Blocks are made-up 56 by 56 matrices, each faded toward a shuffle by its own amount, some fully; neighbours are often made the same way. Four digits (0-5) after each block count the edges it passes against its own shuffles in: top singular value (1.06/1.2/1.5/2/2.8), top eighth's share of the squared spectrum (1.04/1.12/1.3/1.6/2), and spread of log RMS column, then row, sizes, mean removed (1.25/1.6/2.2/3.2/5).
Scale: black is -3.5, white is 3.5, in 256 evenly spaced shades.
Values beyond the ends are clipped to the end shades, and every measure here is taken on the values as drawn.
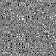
3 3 1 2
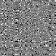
4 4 2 2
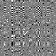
5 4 3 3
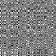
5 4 3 3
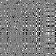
5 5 3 3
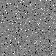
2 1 0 0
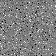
2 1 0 0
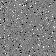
1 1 0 0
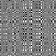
5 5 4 3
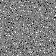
0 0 0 0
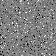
0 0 0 0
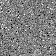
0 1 0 0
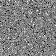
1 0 0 0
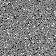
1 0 0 0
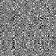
4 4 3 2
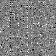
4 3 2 1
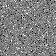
1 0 0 0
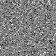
2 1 0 0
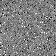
0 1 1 0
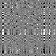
5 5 3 3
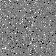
2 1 0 0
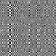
5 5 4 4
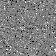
1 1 0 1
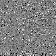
3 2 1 1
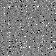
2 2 2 1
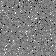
0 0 0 0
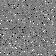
0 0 0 0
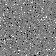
1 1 0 0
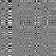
5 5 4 3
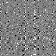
4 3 2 2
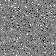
2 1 0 0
